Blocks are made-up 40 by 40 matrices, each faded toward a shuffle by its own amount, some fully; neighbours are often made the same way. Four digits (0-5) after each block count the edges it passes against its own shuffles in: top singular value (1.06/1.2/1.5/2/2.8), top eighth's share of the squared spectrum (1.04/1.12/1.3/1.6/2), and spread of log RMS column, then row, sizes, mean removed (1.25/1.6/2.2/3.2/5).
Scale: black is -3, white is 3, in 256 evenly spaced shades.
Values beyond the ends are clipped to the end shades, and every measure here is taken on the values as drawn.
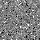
0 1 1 0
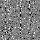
2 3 2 0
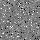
0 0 0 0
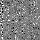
2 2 2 0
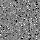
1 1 1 0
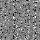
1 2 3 0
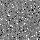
0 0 0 0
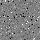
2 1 0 0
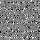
2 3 0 2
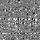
3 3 0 2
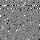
3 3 0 2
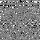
3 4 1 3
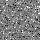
0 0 0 0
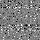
2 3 0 2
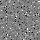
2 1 0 0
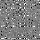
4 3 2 2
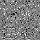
3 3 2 1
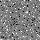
0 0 0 0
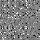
3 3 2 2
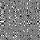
4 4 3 2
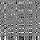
4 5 3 3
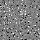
2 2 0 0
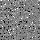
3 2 1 0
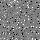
0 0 0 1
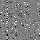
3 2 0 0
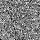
0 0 0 0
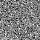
0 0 0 0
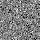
1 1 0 0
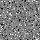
2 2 0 0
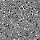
2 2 0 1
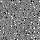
2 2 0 0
